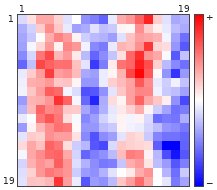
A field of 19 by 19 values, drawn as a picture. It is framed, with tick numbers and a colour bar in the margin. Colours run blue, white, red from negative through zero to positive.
Streaks run downward. Upright stripes repeat 2 times across the table. On average the colour sits 50% of the way up the scale.
